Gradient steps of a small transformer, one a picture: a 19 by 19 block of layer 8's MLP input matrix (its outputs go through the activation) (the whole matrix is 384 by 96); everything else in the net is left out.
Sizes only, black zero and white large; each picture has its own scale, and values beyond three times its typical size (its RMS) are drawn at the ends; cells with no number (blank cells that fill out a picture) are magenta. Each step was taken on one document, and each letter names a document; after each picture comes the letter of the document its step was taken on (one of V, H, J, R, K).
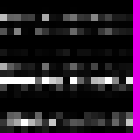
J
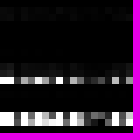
J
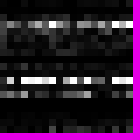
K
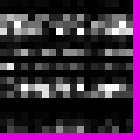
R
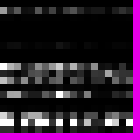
J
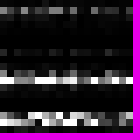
J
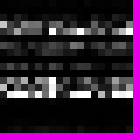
K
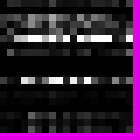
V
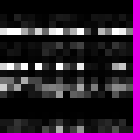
R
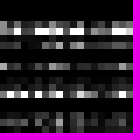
R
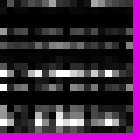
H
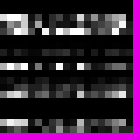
R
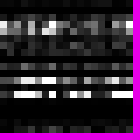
K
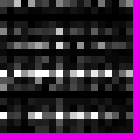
H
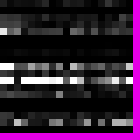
J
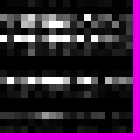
V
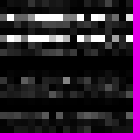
V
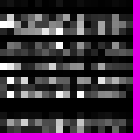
R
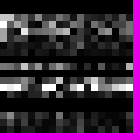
R
